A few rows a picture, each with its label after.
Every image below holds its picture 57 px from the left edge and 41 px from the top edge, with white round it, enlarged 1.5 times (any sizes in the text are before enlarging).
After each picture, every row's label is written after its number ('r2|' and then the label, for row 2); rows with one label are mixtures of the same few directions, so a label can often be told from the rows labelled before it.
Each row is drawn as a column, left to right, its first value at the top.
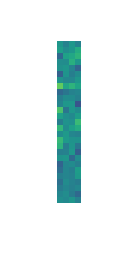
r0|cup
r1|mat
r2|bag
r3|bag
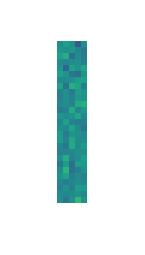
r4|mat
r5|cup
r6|cup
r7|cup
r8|bag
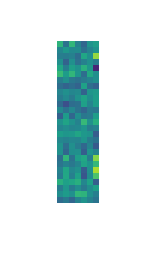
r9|cup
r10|bag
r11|cup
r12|bag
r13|mat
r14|cup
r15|cup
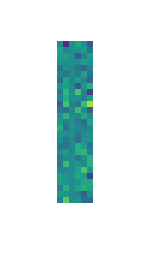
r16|bag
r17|cup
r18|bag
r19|mat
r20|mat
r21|mat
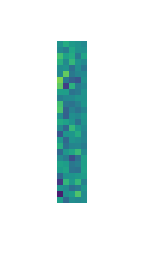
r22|bag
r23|cup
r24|bag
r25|bag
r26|cup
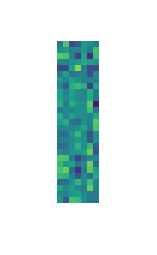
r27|cup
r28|cup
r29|cup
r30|cup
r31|bag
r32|mat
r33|bag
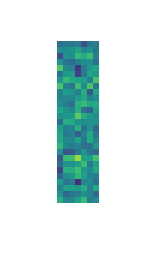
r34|cup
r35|bag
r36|bag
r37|cup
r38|cup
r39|mat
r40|bag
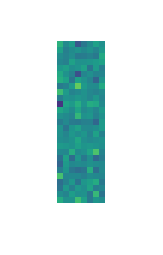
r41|mat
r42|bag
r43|bag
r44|cup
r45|cup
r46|mat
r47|bag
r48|bag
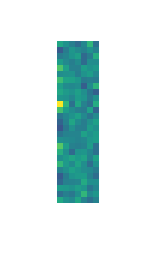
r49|bag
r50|bag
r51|bag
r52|cup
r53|bag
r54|cup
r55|mat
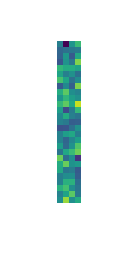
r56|bag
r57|cup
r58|bag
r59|bag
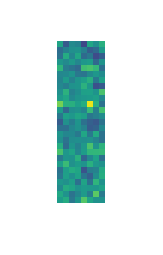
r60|bag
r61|cup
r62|mat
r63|cup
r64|cup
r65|bag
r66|bag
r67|mat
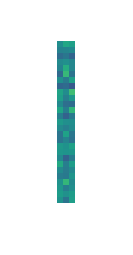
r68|mat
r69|cup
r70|mat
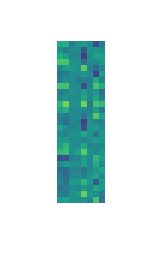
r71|bag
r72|bag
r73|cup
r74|bag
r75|bag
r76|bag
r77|cup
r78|mat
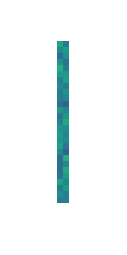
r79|cup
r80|bag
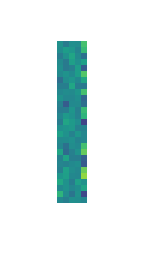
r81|bag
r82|bag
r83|bag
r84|cup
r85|mat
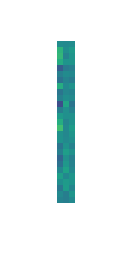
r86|bag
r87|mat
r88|bag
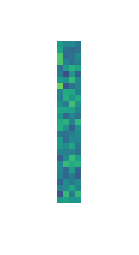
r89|bag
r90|mat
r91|bag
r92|mat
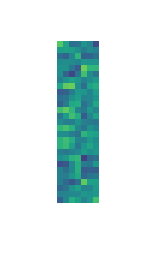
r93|cup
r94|cup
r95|cup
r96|cup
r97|cup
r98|cup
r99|cup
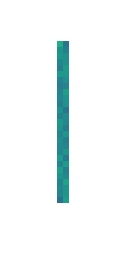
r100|cup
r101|cup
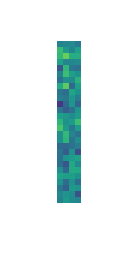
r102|bag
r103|mat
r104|cup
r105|bag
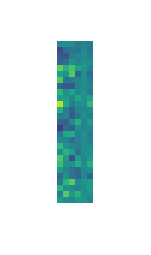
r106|bag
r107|bag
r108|cup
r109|mat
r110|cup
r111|mat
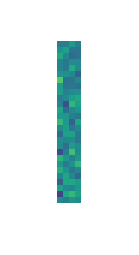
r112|bag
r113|bag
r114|bag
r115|mat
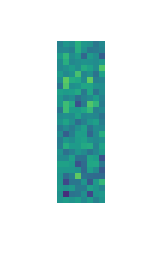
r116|cup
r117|bag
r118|bag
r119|mat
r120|cup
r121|bag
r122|mat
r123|cup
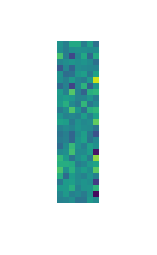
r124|cup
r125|mat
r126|mat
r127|cup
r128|mat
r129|mat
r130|bag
